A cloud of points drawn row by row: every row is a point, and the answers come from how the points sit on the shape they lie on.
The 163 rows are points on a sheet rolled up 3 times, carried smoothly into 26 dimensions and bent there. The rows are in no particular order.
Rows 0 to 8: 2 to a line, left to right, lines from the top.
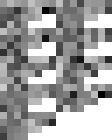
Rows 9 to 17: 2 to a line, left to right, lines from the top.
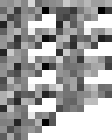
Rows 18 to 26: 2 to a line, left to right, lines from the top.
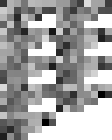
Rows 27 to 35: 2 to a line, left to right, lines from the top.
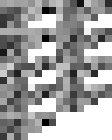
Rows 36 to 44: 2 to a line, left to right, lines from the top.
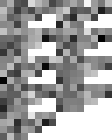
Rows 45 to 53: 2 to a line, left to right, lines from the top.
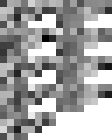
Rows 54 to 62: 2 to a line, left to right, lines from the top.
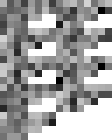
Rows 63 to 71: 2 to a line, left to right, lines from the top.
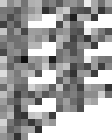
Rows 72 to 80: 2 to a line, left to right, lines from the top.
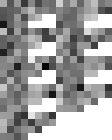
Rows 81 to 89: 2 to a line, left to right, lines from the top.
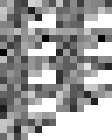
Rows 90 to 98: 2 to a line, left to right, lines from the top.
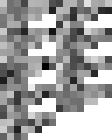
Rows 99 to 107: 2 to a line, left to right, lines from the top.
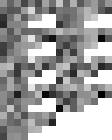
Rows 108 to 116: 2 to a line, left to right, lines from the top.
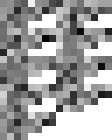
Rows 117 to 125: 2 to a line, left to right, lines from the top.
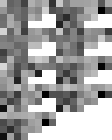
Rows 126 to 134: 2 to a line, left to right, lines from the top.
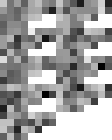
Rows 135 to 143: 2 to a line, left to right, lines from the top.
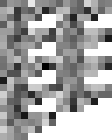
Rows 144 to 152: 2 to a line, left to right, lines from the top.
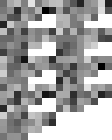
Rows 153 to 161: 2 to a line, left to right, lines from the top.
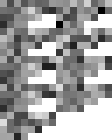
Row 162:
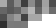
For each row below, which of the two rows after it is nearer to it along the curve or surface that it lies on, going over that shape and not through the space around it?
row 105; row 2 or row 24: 2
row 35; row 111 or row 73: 73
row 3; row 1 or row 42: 42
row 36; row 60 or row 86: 60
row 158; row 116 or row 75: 75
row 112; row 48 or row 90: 90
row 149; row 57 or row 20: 57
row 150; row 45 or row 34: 45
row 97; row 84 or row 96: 84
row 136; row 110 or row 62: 110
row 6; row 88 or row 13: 13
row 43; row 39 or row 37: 39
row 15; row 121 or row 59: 59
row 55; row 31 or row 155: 31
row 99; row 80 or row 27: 27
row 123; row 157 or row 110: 110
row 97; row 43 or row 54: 43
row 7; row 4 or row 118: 4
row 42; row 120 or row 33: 120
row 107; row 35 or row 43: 43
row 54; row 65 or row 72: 72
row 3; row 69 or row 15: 69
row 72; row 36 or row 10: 10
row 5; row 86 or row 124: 124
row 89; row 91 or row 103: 91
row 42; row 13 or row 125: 125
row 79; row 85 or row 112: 85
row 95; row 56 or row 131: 56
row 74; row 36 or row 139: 139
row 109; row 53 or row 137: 53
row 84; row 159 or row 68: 68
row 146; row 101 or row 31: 101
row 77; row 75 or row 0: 0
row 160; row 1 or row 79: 1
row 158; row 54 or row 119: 54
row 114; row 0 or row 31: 31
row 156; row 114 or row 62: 114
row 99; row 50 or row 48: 50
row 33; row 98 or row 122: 122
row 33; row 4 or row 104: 4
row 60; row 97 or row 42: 42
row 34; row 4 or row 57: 4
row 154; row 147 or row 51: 51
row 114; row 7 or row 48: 7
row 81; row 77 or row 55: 55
